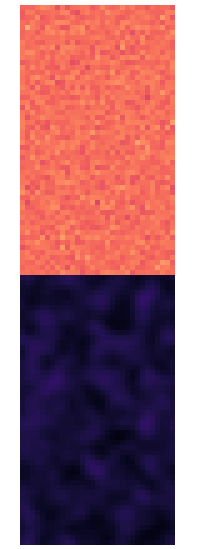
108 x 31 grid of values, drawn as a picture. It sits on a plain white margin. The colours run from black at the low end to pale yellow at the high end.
It is made of 2 by 1 panels. Panel 1,1: high, fine-grained, faint in contrast. Panel 2,1: very low, blotchy, faint in contrast.
